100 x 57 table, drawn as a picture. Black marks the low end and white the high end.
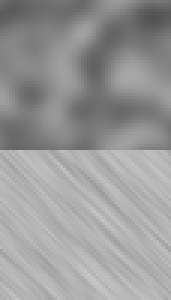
It is made of 2 by 1 panels. Panel 1,1: middling, smooth. Panel 2,1: high, slanting down to the right, faint in contrast.
